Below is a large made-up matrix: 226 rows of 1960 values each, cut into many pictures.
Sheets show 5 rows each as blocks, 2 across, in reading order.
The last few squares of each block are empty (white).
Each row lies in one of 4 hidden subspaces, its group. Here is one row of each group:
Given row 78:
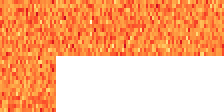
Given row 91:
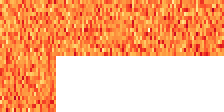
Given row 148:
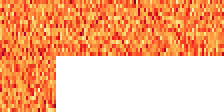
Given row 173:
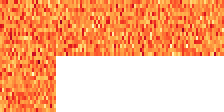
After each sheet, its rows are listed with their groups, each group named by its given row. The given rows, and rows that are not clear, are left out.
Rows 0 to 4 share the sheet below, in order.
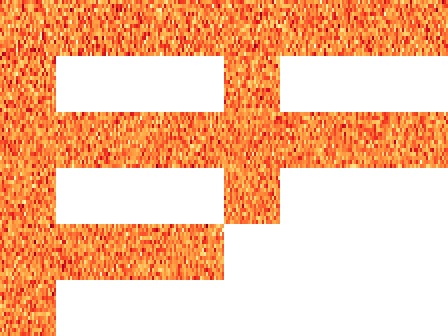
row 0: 91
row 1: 78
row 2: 173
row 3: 91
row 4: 78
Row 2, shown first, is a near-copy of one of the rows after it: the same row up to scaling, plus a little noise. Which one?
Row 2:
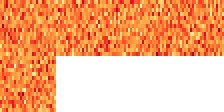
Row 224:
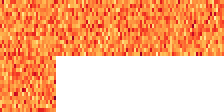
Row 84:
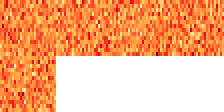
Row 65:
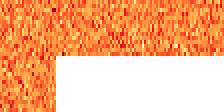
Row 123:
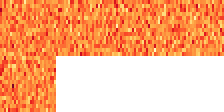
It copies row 84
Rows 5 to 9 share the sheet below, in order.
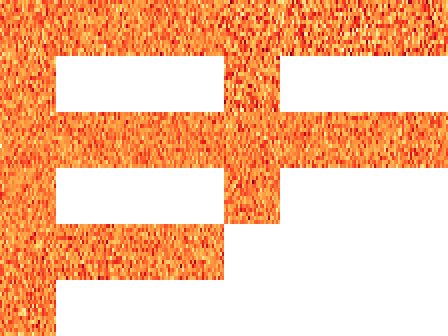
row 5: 91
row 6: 173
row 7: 78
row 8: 148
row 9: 148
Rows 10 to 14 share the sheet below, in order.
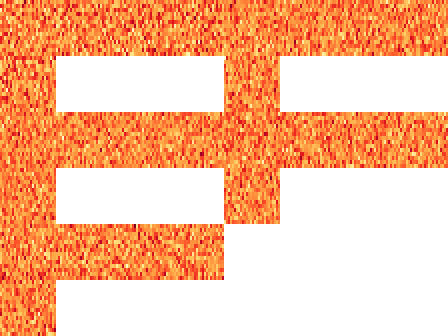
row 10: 173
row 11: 148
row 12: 148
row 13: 91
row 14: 148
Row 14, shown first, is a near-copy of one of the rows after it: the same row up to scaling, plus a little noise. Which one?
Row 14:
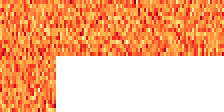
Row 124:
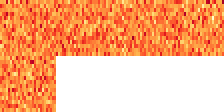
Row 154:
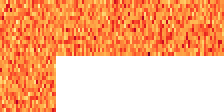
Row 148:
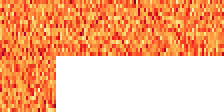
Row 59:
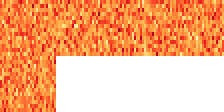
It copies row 148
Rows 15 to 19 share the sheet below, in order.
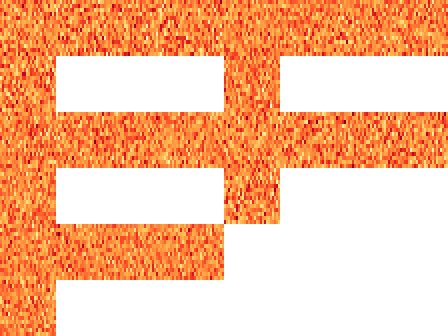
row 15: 91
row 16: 148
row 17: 78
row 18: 91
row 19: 173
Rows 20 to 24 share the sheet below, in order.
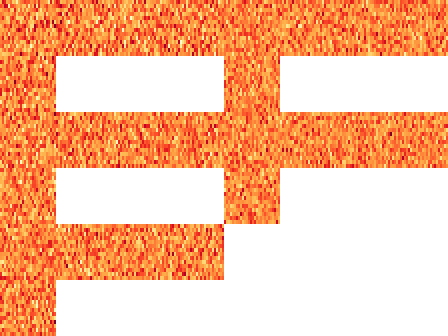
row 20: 78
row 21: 148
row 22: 173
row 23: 91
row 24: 173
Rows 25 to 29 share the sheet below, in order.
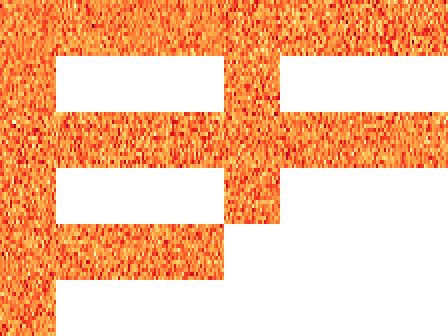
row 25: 173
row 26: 148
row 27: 173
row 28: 78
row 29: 78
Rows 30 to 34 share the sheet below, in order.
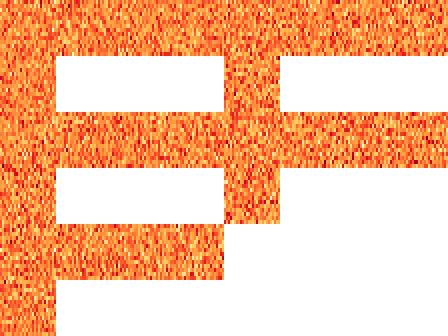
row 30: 173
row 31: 173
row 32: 91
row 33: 78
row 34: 173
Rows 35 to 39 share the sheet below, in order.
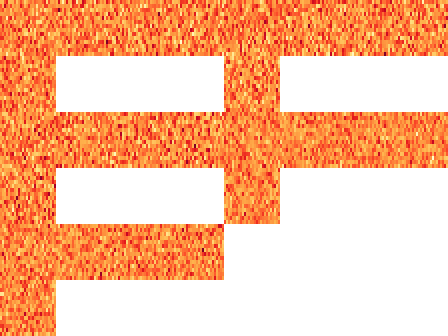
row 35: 173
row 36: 91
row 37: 91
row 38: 78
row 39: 78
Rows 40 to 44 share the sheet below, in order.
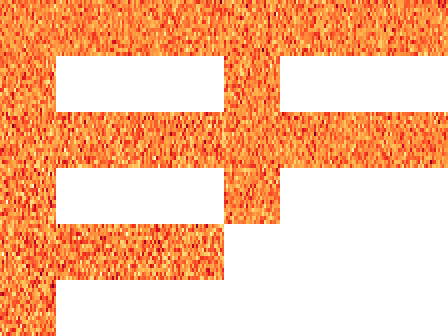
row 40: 91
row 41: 91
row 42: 173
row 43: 78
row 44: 78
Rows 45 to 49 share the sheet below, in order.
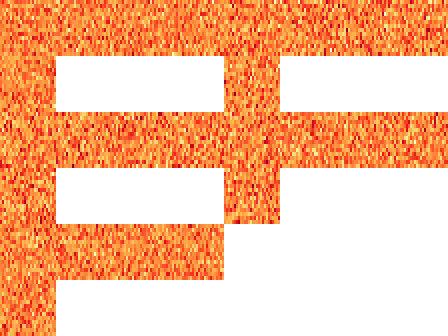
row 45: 173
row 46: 78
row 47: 173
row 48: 173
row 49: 78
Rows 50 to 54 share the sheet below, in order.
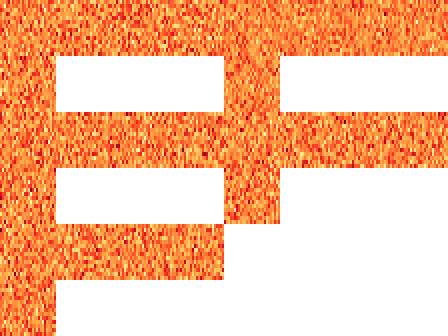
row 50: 78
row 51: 78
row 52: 148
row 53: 91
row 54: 173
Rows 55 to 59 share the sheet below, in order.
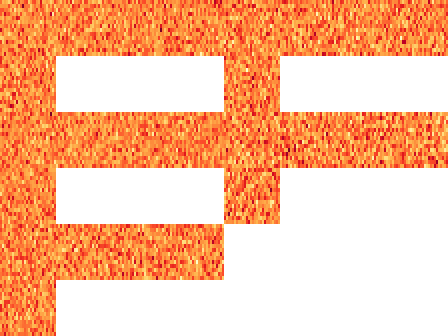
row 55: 91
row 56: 148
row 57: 148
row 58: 78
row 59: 148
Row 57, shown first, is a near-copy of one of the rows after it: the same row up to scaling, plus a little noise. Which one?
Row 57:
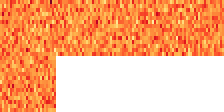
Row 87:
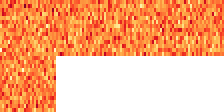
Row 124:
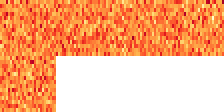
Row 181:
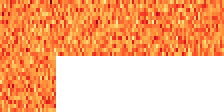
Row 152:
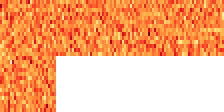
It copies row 181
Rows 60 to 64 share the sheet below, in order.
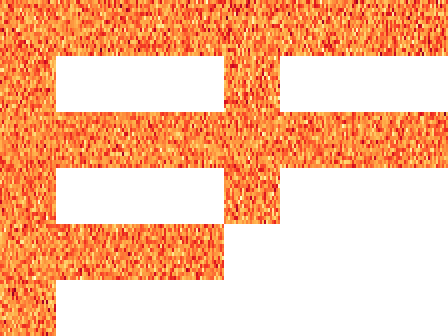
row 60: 78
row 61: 173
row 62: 148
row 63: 91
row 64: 173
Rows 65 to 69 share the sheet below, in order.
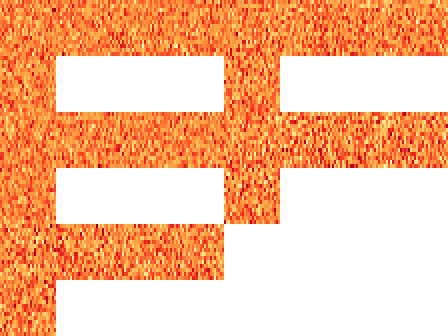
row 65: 173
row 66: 91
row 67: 148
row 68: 91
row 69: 78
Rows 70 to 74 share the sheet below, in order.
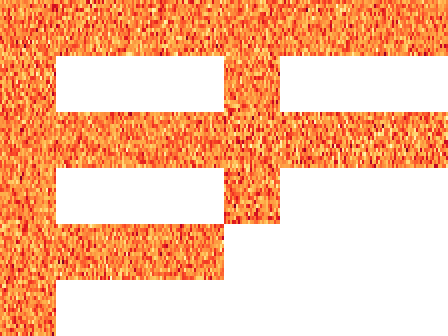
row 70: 91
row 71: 91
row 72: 173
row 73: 173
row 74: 91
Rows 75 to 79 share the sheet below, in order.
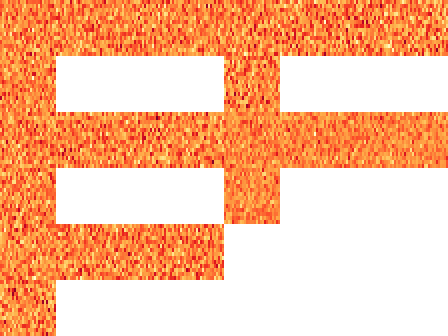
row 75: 173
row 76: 78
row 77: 78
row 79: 173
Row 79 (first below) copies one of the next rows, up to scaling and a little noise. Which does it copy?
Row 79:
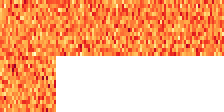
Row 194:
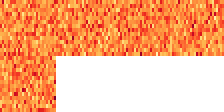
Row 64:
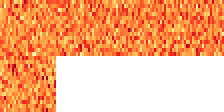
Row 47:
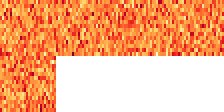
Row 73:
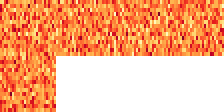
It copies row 64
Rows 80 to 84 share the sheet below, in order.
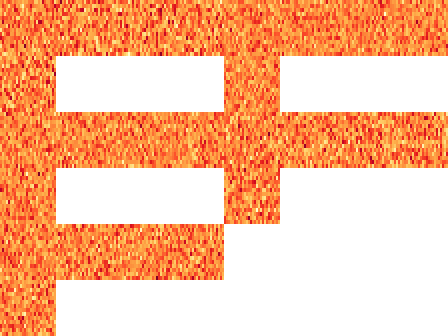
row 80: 91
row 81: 78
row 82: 173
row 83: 148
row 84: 173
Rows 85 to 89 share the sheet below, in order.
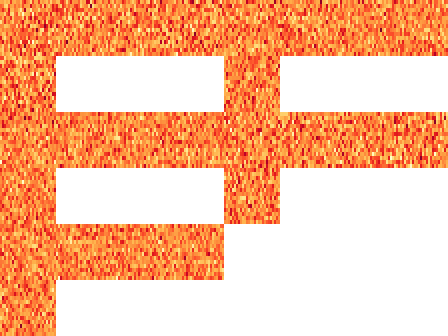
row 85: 91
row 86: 78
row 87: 148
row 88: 173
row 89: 78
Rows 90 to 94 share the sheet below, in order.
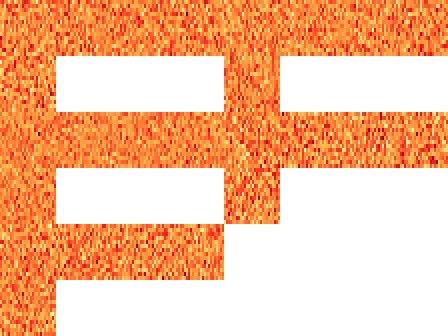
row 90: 173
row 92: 91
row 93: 78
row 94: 148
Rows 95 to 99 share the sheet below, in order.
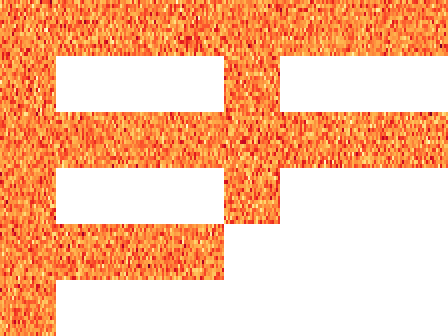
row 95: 148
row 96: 91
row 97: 173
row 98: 78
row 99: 173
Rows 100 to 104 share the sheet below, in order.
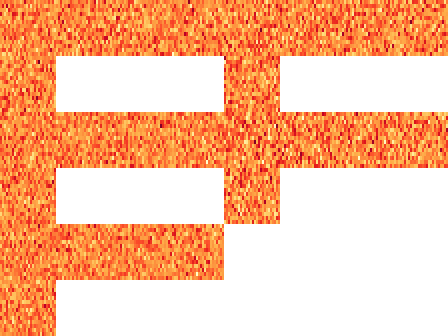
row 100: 173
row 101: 91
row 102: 78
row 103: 91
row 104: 91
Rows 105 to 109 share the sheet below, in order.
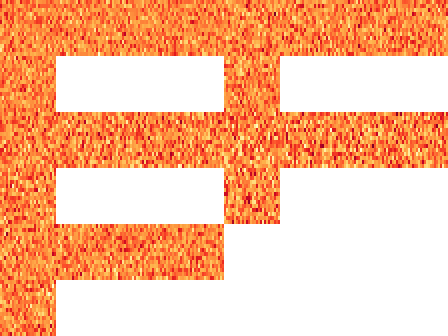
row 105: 148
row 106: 91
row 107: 173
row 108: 148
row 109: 173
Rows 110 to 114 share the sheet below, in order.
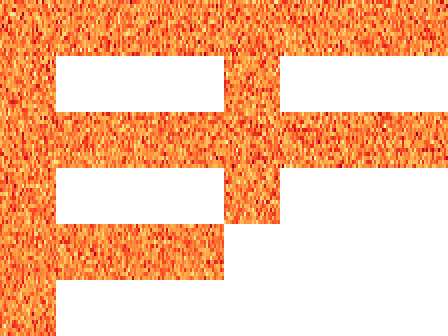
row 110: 173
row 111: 78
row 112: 91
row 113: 78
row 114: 78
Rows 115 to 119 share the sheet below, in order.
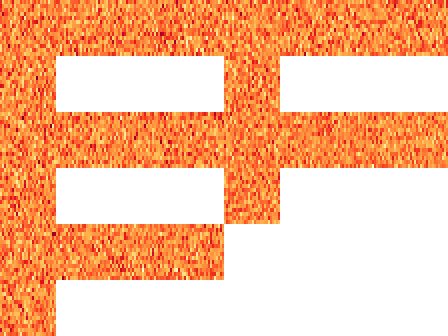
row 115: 148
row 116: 148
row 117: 91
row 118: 148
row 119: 173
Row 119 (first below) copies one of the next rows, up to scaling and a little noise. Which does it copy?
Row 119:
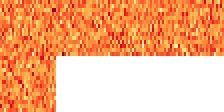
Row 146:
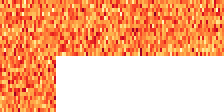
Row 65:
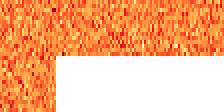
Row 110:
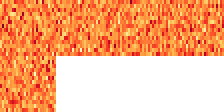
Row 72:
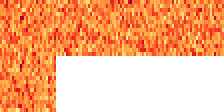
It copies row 65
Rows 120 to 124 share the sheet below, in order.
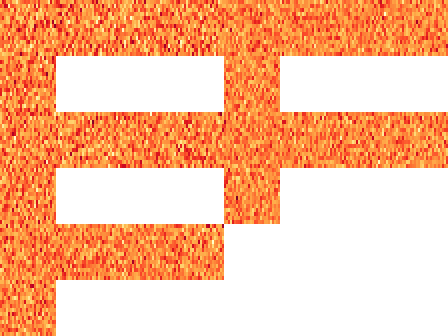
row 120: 78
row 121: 78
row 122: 148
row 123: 173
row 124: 148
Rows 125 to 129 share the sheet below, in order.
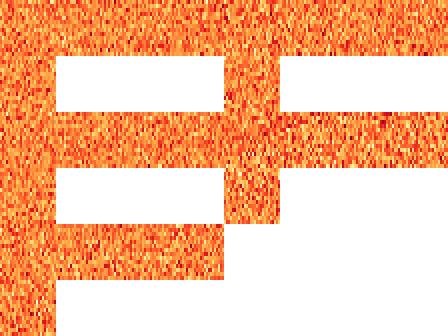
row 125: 78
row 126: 91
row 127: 148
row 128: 91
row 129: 148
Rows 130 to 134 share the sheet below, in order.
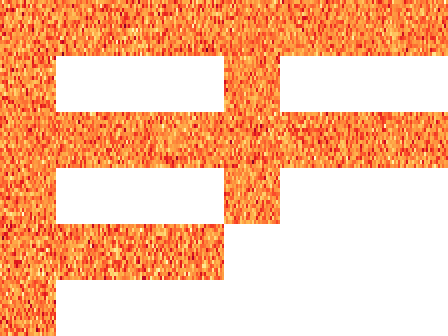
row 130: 173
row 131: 78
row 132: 173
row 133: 78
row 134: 148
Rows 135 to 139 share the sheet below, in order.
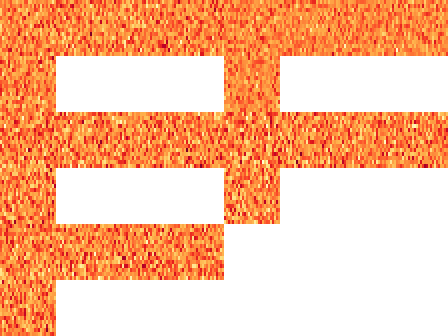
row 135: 78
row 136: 173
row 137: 91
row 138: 91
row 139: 148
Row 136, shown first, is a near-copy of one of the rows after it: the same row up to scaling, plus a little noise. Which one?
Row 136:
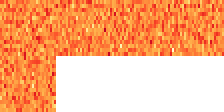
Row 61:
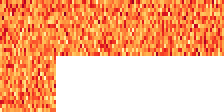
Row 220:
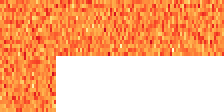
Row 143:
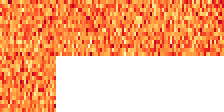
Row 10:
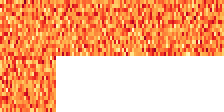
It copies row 220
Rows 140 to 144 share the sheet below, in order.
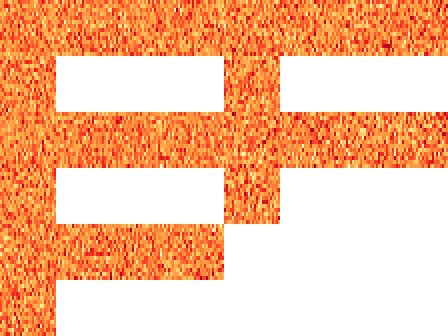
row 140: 173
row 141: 78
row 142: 91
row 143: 173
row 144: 91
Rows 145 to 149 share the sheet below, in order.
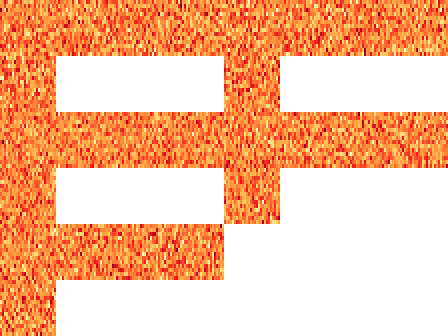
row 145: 173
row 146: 173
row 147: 78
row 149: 91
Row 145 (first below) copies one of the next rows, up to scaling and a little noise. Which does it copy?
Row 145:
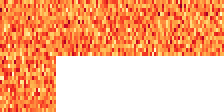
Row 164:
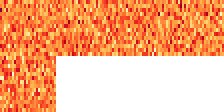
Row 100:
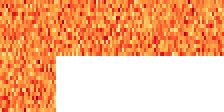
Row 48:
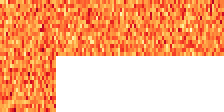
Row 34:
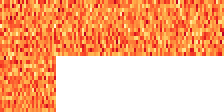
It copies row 164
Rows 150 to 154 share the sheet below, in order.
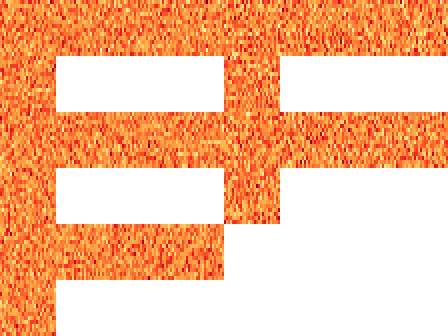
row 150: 78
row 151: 173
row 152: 148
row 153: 173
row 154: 148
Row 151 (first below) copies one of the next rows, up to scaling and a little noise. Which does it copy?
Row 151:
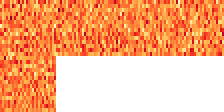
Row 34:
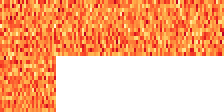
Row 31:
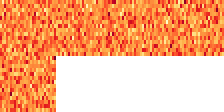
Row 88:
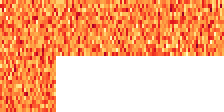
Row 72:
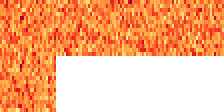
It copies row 34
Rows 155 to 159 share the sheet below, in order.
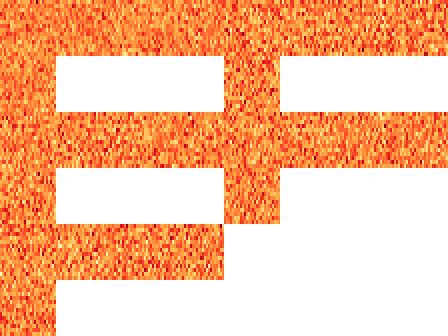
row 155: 173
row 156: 78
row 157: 173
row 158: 78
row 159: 148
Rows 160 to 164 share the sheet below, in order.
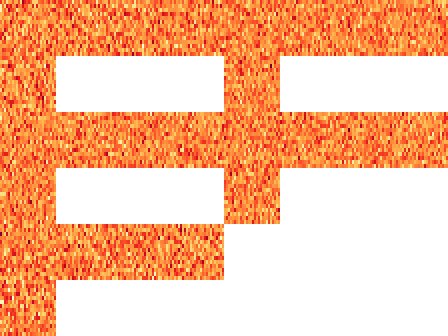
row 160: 173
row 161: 91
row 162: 148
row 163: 173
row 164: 173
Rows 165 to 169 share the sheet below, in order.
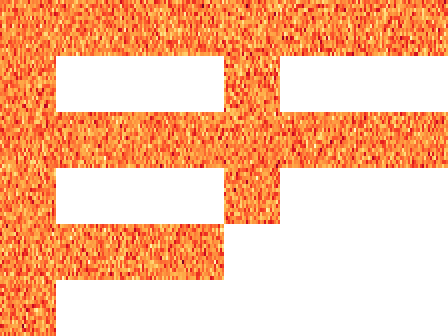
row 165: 148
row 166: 91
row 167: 91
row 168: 148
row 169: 173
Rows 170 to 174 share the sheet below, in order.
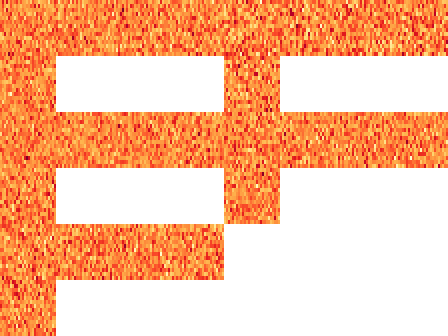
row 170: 173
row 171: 173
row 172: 91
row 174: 91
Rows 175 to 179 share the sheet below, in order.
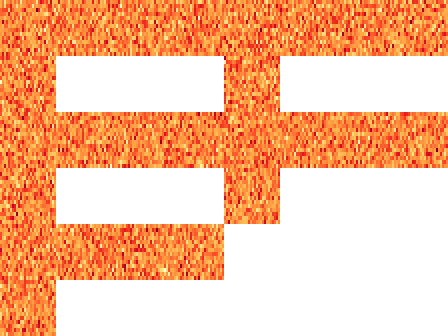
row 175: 148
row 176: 91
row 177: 91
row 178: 148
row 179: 78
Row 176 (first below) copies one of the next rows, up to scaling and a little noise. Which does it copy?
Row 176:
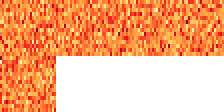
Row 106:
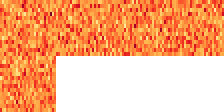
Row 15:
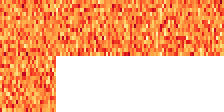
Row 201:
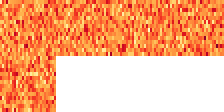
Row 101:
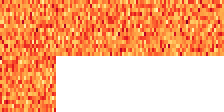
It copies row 101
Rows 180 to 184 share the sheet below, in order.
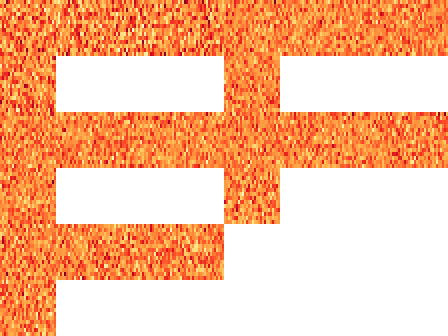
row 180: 173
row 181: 148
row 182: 78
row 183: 91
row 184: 148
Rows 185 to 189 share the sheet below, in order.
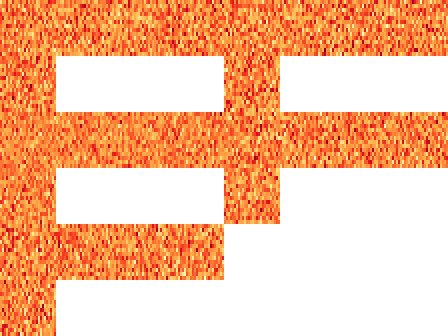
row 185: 91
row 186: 78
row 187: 91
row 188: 78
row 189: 173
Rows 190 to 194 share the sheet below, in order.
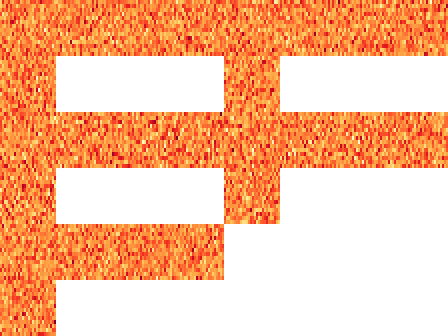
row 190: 148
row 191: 78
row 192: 91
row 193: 148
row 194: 173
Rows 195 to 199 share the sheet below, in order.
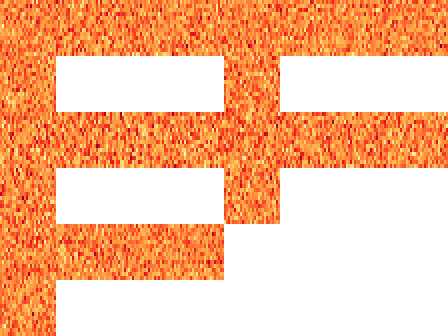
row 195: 173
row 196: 91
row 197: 148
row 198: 91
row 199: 78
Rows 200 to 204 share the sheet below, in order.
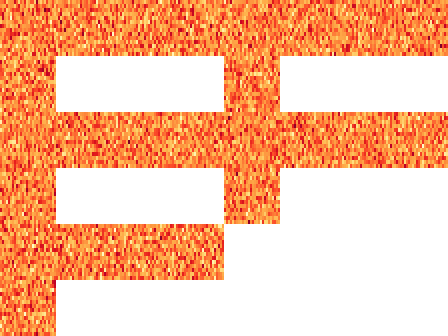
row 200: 173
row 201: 91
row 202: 173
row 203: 173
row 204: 78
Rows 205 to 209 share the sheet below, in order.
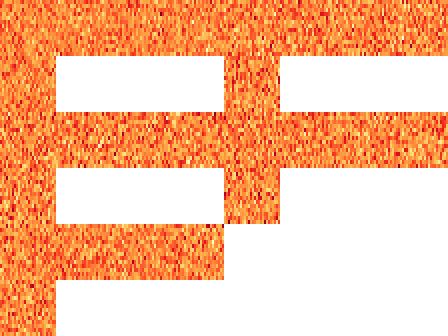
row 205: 78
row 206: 173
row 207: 91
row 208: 148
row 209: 148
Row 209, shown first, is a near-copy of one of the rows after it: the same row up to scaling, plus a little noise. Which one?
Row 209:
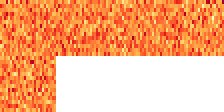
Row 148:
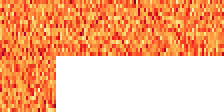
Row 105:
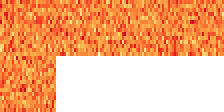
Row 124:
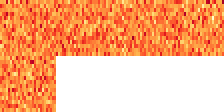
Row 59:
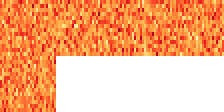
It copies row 124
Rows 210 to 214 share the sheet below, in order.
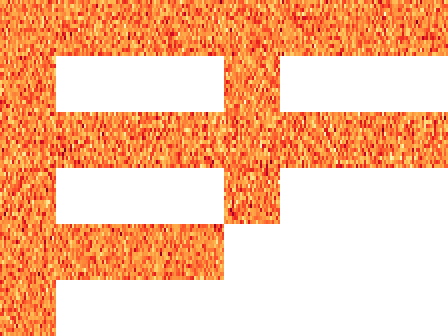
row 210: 78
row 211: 78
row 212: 78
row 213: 173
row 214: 91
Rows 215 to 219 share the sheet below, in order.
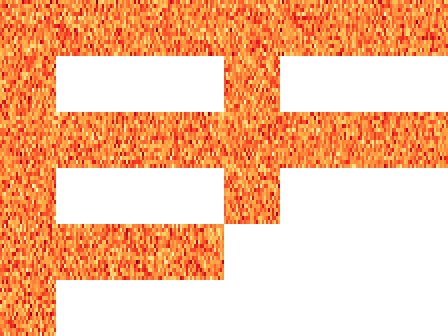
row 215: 78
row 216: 78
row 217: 173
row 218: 91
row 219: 148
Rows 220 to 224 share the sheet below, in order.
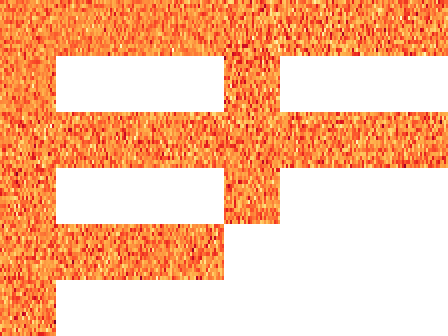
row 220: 173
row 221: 91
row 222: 91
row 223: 173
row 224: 173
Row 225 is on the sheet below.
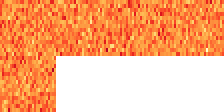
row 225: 78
